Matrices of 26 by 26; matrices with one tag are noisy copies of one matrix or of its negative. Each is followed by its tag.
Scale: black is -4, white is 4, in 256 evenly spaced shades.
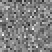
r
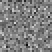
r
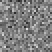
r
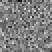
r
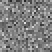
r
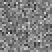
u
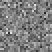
u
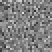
r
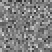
r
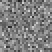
r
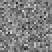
u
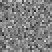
r
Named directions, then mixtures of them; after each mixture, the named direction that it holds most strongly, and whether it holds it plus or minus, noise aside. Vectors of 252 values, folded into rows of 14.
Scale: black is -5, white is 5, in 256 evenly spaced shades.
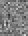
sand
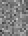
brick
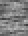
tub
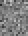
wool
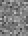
wool, plus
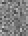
brick, minus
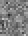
sand, plus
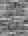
tub, minus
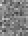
wool, minus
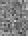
brick, minus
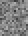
brick, minus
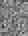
wool, plus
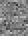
tub, minus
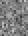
brick, minus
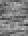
tub, plus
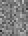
brick, plus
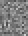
sand, plus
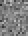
wool, plus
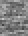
tub, minus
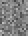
brick, minus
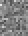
wool, minus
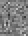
sand, plus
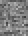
sand, plus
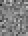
wool, plus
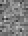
tub, plus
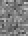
tub, minus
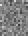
wool, minus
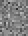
sand, minus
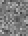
brick, minus
